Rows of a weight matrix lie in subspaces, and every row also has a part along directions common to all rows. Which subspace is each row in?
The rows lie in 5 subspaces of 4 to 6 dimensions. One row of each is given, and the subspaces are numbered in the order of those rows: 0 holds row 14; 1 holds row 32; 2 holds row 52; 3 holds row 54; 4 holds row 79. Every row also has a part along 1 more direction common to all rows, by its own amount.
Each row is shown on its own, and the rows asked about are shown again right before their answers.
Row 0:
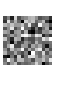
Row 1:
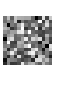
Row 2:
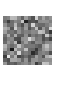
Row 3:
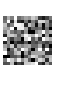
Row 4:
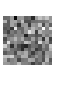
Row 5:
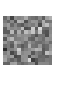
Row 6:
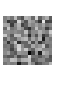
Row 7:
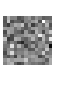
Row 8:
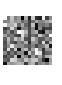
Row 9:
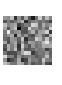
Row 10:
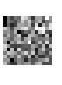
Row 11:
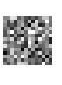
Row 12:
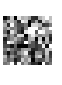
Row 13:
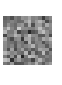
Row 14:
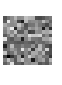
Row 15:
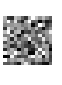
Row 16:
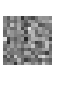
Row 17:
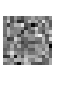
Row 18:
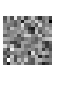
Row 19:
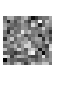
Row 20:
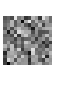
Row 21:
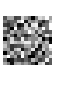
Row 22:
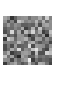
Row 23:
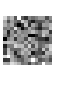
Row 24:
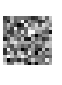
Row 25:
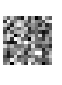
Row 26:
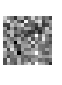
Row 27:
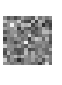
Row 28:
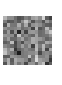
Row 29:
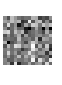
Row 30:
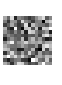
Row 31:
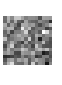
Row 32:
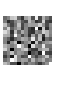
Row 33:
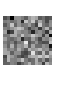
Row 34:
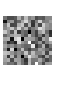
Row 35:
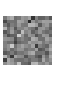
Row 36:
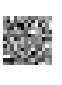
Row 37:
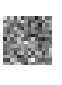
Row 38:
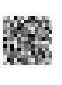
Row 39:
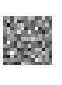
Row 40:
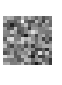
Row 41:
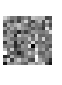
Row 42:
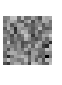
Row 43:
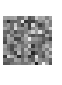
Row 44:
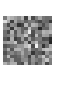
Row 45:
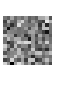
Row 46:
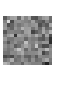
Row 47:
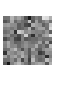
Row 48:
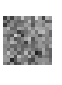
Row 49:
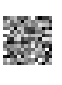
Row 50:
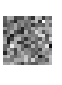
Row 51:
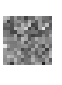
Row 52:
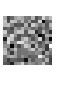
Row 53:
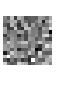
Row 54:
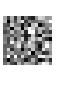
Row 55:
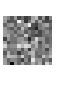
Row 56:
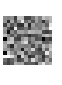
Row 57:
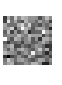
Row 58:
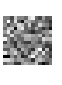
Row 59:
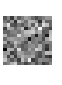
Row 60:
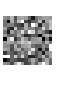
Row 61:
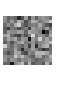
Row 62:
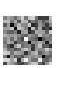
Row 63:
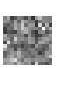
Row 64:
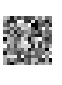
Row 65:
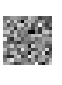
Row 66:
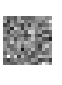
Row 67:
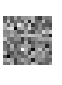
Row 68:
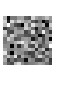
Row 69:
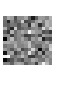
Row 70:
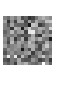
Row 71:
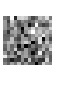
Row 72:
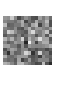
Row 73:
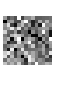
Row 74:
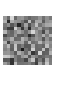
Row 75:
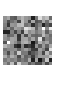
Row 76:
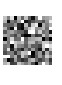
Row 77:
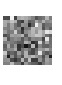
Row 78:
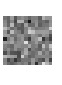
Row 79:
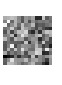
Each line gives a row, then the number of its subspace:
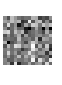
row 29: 0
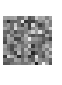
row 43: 1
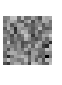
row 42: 3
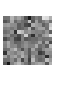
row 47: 3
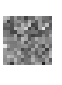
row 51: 0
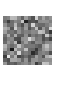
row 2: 1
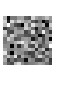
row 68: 2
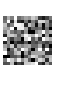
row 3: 1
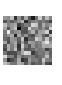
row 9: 3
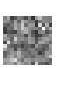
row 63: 0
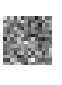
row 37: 4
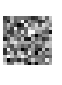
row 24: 1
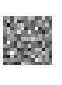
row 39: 2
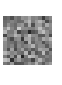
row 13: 4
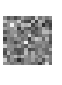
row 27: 0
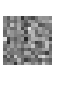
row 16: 3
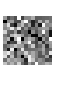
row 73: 4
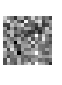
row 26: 1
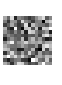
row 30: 1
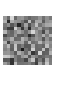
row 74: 0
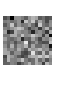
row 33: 3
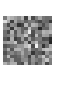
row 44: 4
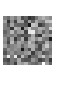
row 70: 3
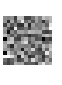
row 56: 3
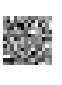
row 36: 0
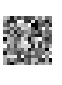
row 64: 0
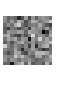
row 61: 4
